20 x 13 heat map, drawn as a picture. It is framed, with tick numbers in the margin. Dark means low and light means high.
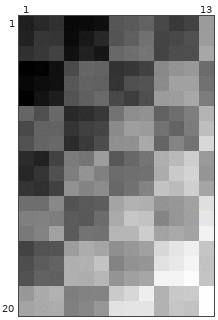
Slope: up to the bottom right. Lone odd cells: none. Ninth with the lowest average: top left. Grain: checkered.
